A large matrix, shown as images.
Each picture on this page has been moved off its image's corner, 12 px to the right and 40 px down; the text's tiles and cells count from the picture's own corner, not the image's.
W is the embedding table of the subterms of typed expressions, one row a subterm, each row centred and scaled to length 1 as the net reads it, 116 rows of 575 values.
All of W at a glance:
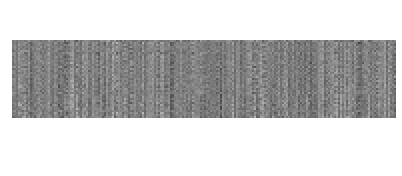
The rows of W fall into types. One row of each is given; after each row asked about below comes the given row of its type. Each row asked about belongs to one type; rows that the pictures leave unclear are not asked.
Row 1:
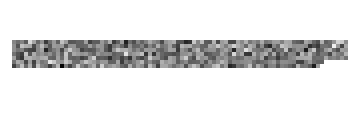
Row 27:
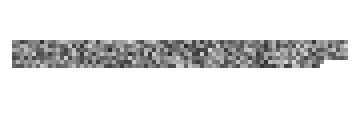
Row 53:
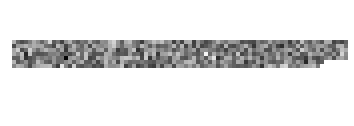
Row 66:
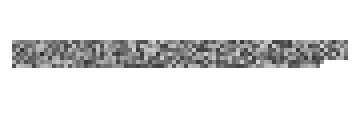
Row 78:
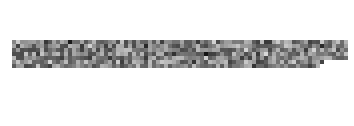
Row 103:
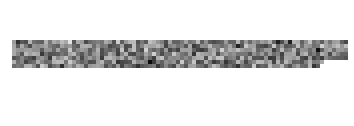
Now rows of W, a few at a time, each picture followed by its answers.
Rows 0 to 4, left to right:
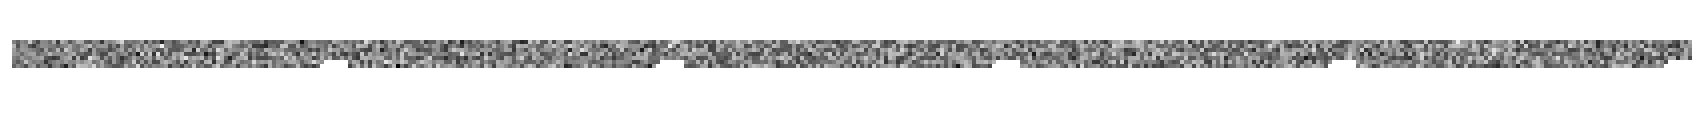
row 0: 103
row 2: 103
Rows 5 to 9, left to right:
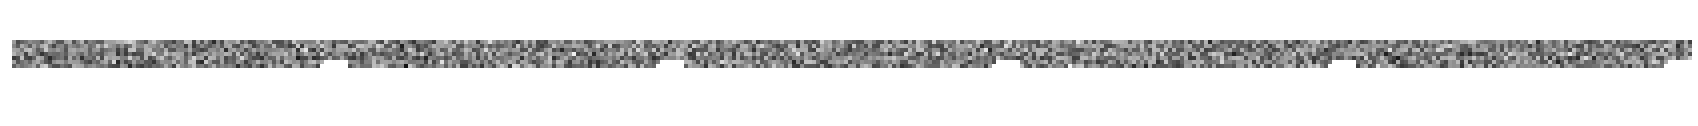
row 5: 103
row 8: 27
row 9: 53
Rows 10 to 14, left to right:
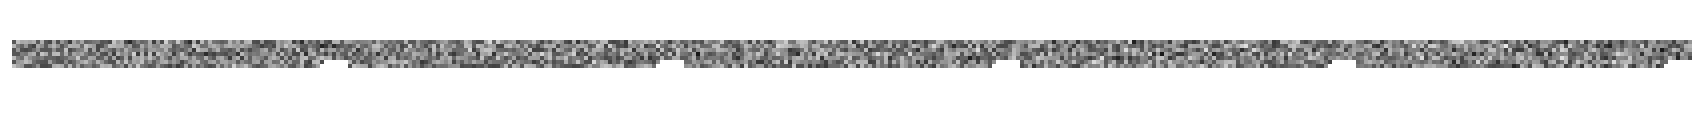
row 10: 78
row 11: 66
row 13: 1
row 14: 27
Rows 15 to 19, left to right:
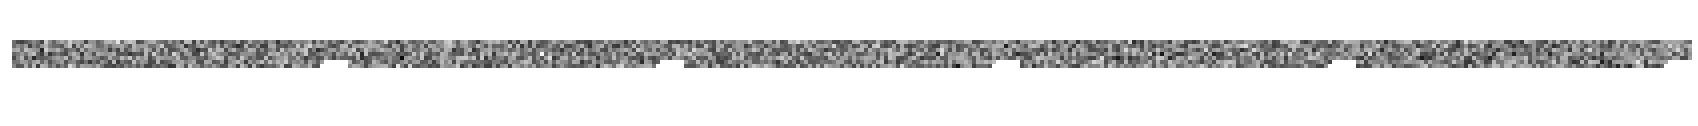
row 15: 27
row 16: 53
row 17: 103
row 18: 1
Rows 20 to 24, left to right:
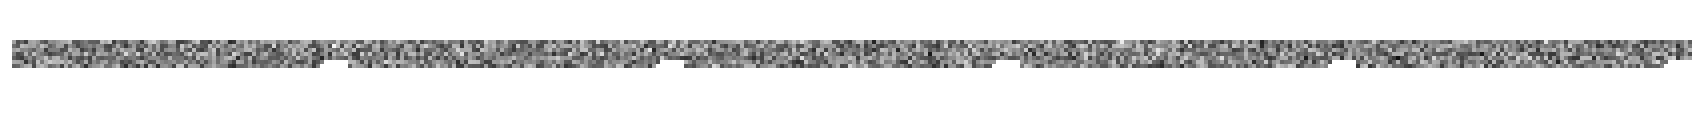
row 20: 1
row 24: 53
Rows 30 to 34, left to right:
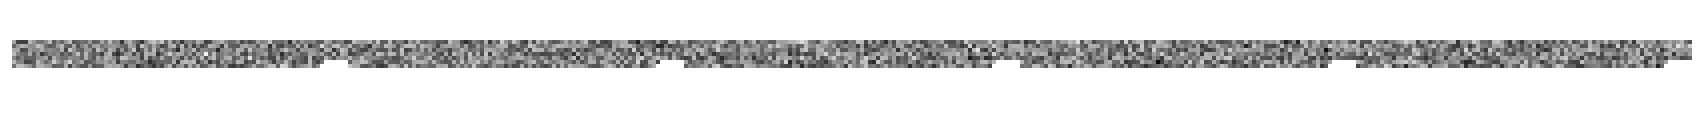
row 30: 53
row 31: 78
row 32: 103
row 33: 103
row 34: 103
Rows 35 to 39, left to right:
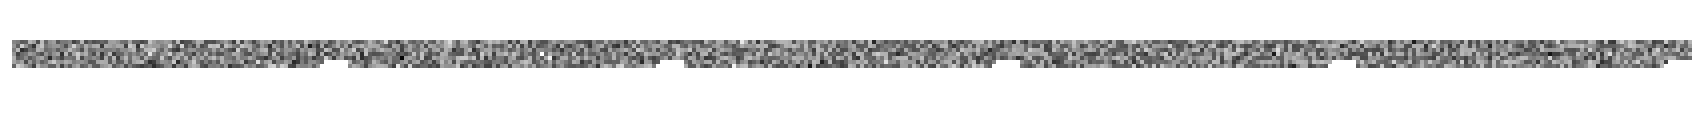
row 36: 53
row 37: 27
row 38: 103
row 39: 78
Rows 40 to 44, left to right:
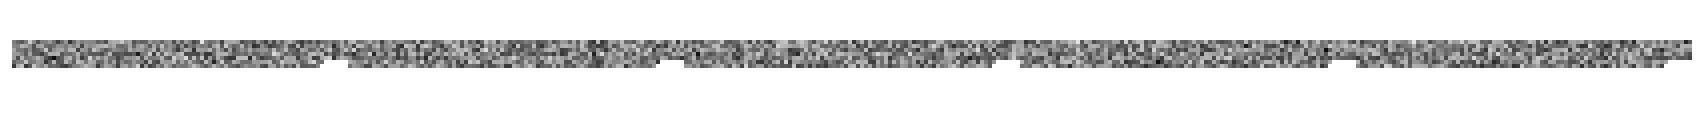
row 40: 53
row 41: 78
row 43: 103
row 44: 103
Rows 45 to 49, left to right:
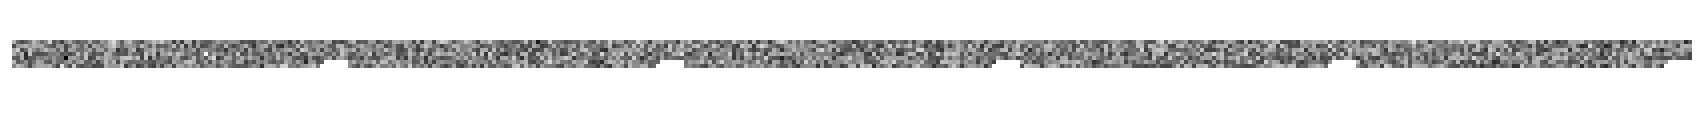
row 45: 53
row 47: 27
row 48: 66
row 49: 103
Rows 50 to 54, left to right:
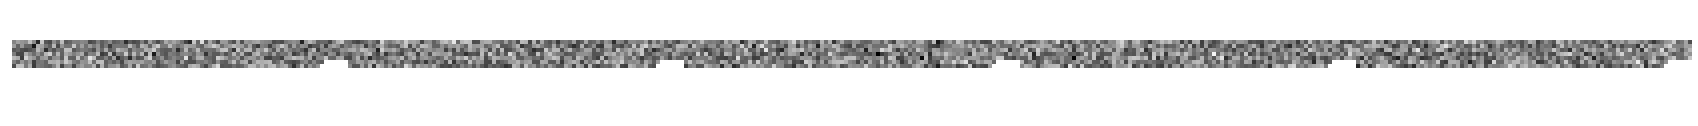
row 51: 27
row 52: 78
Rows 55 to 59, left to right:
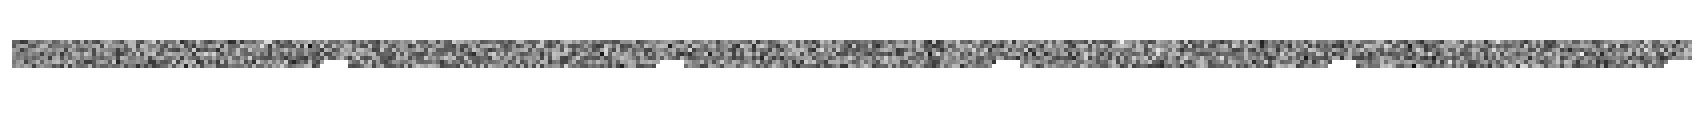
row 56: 103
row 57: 78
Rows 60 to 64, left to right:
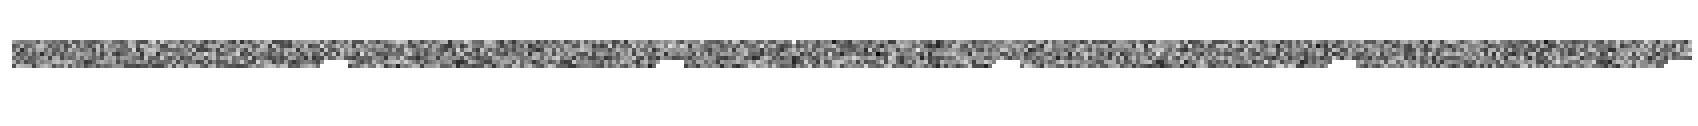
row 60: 66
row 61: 103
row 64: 27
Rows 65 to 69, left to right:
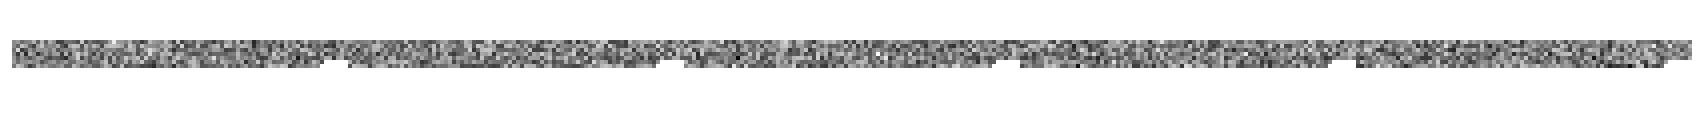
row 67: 53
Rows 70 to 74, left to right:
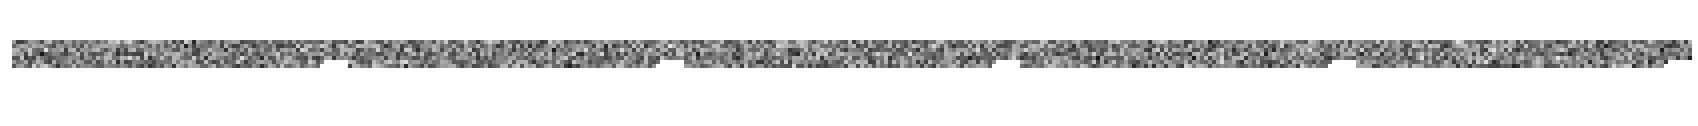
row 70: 53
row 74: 78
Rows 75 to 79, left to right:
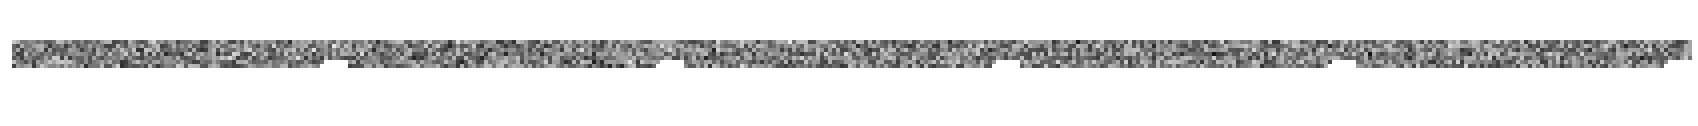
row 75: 66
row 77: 27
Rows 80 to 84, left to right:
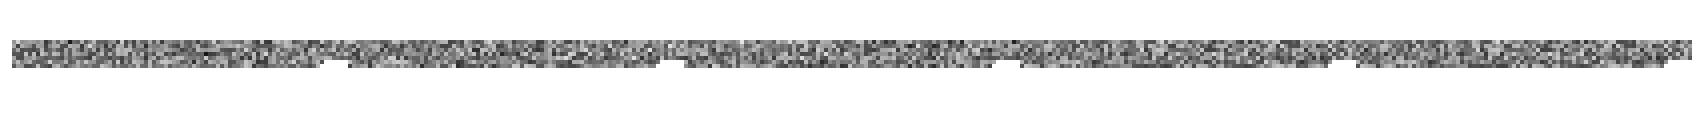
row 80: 78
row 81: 66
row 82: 103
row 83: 66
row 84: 66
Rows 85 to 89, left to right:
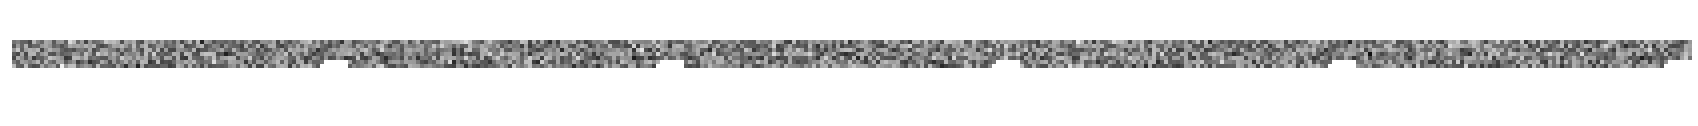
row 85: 27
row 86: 103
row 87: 1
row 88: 27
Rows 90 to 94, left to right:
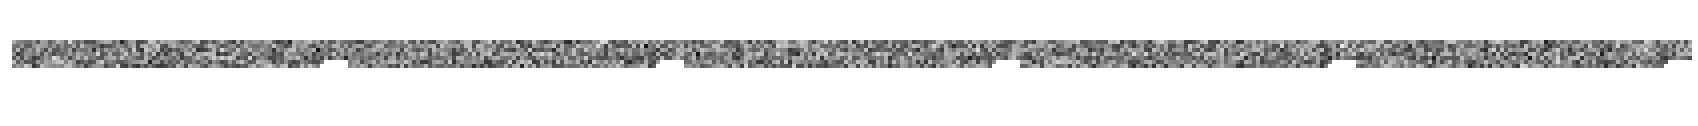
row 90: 66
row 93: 1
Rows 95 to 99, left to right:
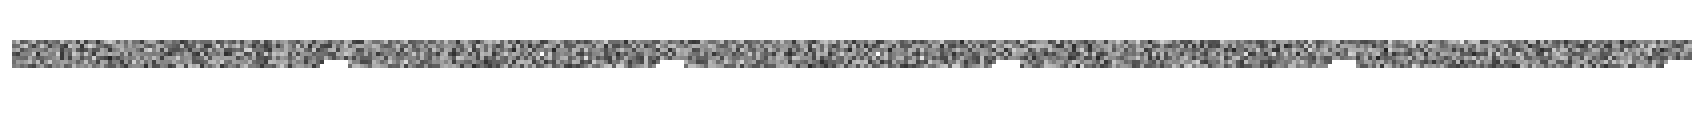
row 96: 53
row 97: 53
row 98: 53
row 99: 27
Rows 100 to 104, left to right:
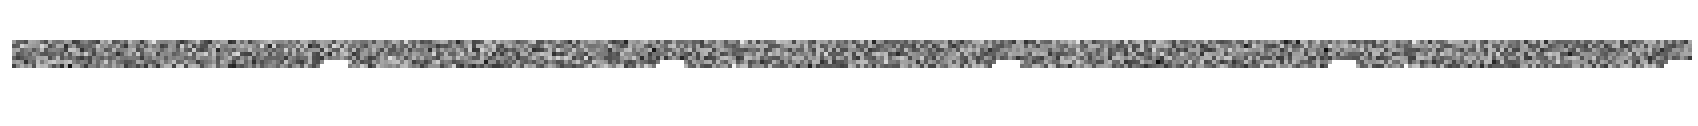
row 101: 66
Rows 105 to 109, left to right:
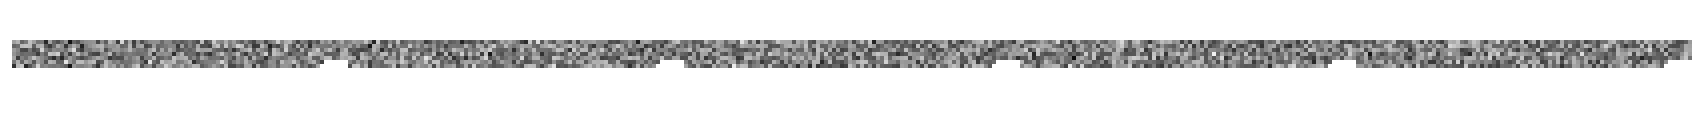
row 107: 27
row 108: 53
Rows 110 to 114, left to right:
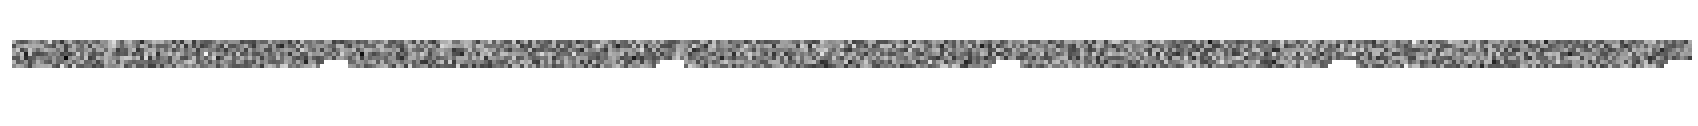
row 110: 53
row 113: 27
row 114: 27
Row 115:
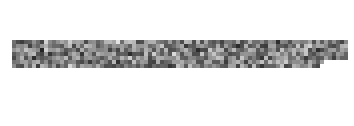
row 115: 27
